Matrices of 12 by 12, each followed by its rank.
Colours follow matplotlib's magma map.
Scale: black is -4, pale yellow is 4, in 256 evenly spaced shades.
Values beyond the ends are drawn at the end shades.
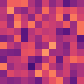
full rank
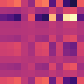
one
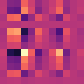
one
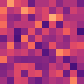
full rank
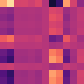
one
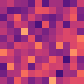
full rank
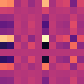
one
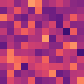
full rank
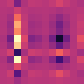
one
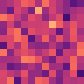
full rank
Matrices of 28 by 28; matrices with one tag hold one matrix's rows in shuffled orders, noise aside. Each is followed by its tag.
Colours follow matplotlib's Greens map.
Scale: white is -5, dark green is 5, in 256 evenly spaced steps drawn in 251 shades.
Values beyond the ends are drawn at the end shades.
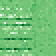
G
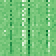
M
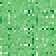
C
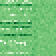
G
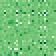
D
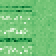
G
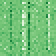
M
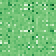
C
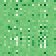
D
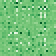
D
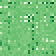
C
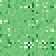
C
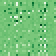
D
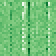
M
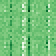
M
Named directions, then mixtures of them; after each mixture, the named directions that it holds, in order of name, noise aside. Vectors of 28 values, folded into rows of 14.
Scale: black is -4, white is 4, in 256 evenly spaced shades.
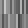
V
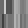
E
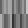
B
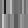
E, V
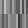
V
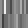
E, V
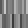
B, E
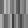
B, V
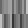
B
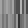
E, V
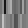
E, V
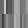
E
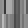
E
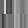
E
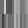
E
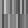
V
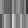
B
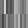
E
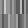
V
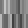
B, V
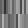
V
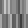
B, V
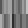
B
